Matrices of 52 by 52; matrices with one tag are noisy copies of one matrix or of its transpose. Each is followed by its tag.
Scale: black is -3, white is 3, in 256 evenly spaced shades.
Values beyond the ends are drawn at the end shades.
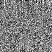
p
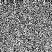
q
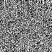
p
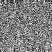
q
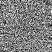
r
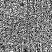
r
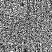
r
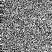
q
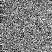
q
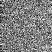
q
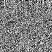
p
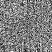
r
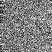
q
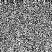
q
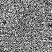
r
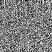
p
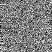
p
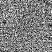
r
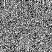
p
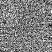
r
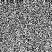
q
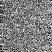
q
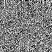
p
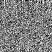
p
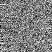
p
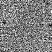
r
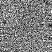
r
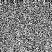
q
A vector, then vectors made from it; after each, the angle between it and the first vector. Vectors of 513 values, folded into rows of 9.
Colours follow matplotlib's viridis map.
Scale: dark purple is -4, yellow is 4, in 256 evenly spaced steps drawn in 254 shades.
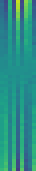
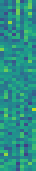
partly aligned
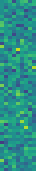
orthogonal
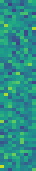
orthogonal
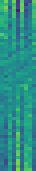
nearly opposite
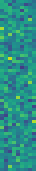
orthogonal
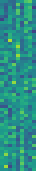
partly aligned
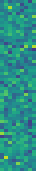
orthogonal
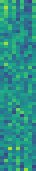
partly opposed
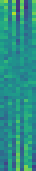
nearly opposite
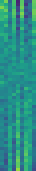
nearly opposite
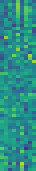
partly aligned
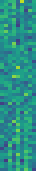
partly opposed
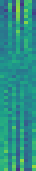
nearly parallel
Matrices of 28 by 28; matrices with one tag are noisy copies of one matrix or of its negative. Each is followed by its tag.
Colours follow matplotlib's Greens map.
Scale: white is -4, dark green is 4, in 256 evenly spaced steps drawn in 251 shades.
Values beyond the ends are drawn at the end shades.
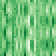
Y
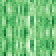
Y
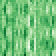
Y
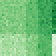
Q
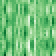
Y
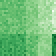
Q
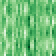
Y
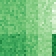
Q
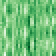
Y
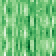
Y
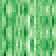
Y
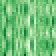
Y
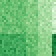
Q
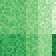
Q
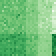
Q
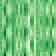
Y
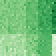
Q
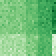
Q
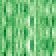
Y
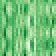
Y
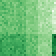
Q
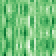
Y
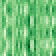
Y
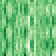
Y
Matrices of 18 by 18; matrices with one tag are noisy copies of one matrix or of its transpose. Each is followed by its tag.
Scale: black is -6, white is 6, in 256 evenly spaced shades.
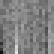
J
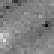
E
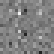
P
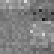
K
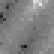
E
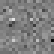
P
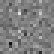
P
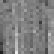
J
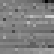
J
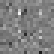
P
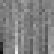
J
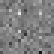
P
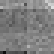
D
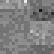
K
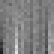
J
